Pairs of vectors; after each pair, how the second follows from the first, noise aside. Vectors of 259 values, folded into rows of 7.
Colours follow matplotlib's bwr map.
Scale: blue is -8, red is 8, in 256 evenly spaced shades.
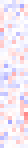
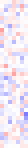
sign-scrambled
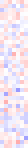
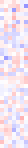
wrapped around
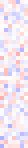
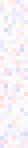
shrunk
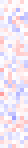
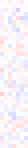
shrunk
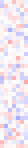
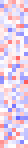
scaled up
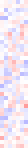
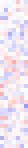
sign-scrambled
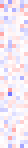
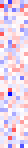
scaled up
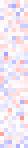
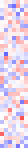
scaled up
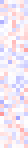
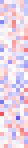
scaled up
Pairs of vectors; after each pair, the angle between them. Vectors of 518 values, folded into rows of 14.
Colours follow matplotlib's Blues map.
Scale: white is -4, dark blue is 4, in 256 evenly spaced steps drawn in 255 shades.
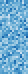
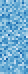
nearly opposite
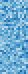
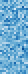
nearly parallel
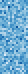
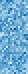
orthogonal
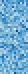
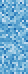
nearly opposite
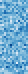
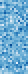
nearly parallel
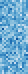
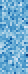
partly aligned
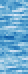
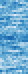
nearly parallel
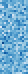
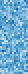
partly opposed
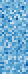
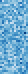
partly aligned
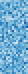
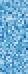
nearly parallel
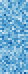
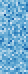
partly aligned
